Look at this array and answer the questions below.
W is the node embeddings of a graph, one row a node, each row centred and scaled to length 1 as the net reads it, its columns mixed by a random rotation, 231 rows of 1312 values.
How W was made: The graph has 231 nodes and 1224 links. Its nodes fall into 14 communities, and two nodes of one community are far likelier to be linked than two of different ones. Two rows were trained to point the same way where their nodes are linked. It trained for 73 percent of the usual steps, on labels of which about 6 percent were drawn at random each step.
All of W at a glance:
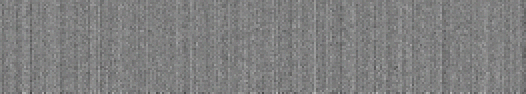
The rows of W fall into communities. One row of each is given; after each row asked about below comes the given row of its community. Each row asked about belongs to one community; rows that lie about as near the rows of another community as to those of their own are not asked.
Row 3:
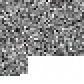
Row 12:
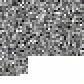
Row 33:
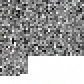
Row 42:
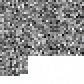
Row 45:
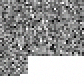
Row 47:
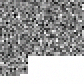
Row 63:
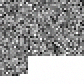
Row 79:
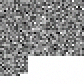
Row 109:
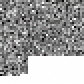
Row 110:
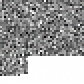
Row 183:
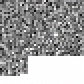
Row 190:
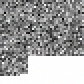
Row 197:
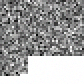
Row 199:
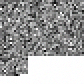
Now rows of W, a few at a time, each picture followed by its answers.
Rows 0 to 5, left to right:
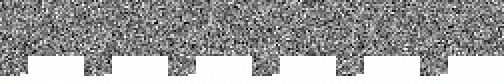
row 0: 42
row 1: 109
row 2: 45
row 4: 63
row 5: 190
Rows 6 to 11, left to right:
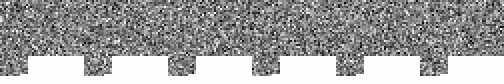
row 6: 42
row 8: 110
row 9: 33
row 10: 199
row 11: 190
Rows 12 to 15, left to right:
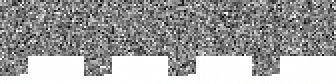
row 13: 63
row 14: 63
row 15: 47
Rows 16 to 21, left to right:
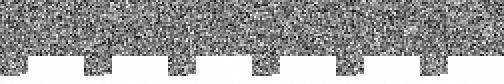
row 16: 110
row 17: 190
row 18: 42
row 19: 3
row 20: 197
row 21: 110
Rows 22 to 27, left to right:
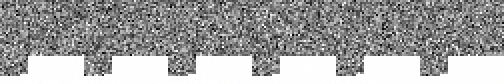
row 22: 109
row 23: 79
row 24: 109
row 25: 199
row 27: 42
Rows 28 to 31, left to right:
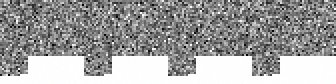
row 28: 79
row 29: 199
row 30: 63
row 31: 79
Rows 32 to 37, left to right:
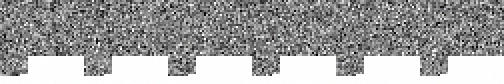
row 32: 199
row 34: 3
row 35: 197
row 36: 79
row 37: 45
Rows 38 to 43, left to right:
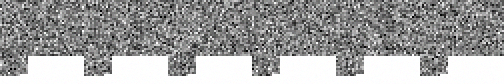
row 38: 47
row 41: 42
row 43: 3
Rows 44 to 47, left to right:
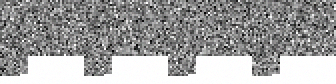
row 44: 183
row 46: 110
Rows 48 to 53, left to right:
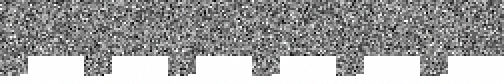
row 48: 199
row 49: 197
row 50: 109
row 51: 47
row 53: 3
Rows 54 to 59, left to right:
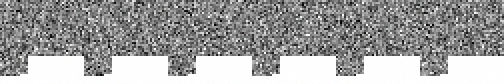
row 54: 47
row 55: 199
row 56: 47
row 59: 33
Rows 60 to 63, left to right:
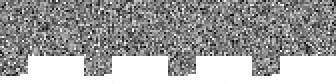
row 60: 183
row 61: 33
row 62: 190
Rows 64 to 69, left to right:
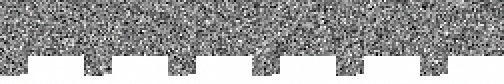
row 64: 109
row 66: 109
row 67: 109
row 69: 109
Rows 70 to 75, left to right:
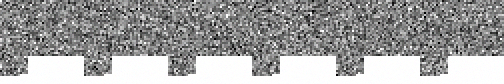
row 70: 47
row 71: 12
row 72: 47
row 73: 197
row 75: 190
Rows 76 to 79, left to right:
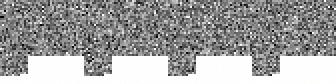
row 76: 79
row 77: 199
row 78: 79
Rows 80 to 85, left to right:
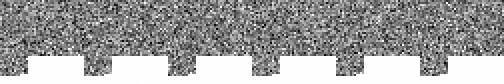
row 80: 110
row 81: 45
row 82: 47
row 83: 183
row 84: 79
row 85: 63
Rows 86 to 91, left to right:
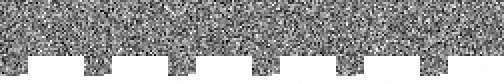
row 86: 199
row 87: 47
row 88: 3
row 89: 183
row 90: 199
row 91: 190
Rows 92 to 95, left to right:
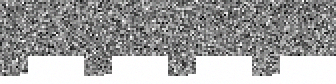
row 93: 42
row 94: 197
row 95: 79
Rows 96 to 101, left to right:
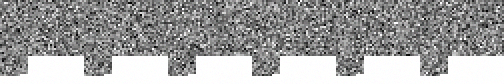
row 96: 190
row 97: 63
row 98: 42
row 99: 3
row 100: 183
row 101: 63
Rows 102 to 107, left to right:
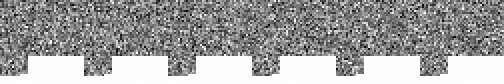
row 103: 197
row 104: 42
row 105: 45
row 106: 42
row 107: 3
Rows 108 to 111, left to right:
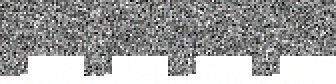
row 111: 45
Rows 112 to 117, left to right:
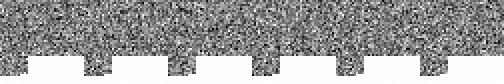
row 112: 79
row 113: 199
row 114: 190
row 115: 63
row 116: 42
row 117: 45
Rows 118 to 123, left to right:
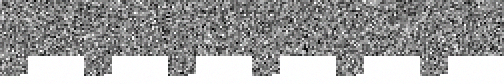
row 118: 110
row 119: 109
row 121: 45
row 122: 197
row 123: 42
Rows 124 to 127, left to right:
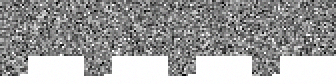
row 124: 12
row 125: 3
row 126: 42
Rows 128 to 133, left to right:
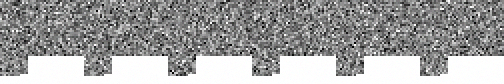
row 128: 33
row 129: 12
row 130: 109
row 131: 183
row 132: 63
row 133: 197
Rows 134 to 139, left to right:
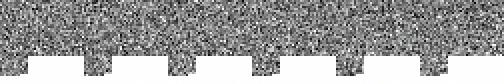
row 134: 33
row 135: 197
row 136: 197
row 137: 63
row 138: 183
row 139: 79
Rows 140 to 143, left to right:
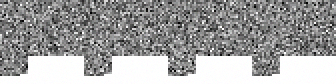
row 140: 63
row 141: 63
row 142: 183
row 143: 3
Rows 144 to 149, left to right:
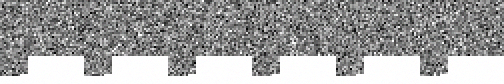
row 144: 109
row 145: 63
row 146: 63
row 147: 33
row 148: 190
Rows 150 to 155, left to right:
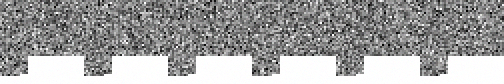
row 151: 33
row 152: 33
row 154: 47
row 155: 183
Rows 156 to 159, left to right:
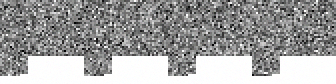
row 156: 12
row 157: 33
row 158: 45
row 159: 3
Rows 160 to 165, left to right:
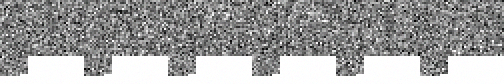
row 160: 42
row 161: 183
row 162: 12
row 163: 33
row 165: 63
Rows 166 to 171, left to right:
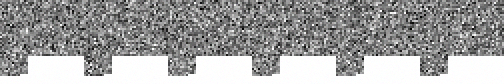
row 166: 45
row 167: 199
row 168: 110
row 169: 45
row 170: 12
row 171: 109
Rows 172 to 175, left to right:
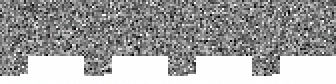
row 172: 79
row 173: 45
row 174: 63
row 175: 109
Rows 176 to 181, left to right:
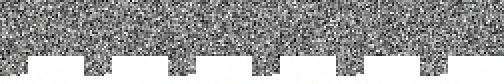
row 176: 197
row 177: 197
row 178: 199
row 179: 109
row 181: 190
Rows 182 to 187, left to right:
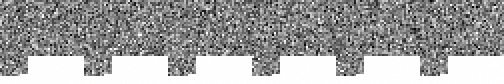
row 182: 42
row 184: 183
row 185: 33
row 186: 45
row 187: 183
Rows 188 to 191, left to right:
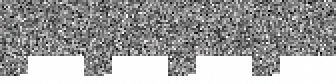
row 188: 45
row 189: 42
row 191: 199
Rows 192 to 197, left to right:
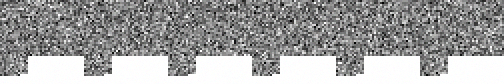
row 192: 197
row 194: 45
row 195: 45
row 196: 190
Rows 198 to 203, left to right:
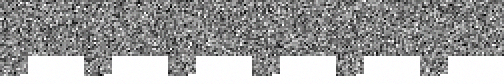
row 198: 190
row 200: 197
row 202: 197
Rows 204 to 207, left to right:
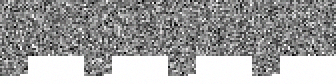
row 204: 42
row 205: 199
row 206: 190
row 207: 42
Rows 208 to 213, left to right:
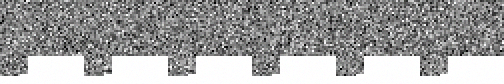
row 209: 199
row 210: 110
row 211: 45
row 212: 63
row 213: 197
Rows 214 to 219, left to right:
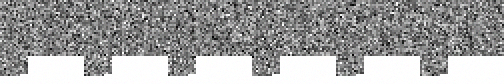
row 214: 63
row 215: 197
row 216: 47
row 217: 42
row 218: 33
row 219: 33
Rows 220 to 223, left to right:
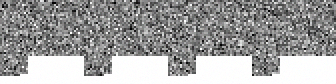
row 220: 3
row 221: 3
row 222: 109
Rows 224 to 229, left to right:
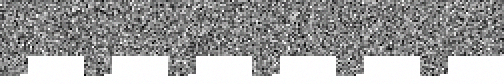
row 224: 199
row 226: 109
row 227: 47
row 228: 45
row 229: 109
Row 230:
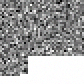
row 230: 199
